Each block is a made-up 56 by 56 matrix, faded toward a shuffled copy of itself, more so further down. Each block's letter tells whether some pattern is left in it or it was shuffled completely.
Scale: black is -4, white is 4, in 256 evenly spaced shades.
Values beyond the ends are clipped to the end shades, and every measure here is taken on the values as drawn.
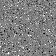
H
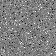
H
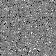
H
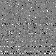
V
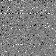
V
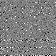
V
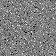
H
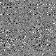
V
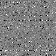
V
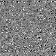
V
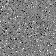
H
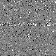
V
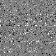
V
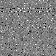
V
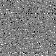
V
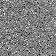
H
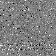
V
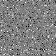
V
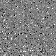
V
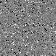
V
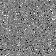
V
